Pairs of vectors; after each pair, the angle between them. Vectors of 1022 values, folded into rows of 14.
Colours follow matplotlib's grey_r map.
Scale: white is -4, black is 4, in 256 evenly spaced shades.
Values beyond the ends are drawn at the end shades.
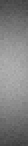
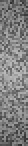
partly aligned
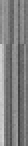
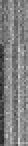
nearly opposite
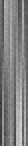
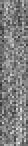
partly aligned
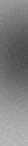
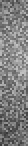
partly opposed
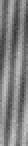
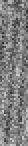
partly aligned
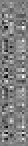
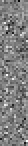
partly opposed
